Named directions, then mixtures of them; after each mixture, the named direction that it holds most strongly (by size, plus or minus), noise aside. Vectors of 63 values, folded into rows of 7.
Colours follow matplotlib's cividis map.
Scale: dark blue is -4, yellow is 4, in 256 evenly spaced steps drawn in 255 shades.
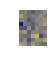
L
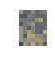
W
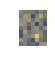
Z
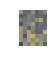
W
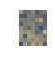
W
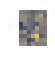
L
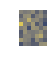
Z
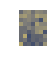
W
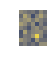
Z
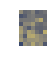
W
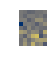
L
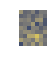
W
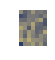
W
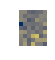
L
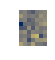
L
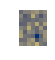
Z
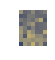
W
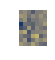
L
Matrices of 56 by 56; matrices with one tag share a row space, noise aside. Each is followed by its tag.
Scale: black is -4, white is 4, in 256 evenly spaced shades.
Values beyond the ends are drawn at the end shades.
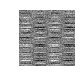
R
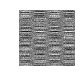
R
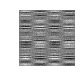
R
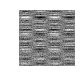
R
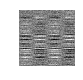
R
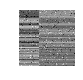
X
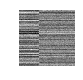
X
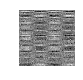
R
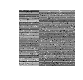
X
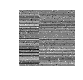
X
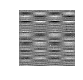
R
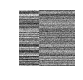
X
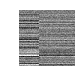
X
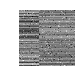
X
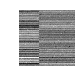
X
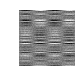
R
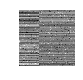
X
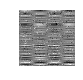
R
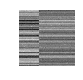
X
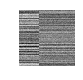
X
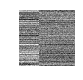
X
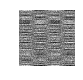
R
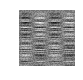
R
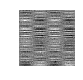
R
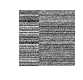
X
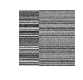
X
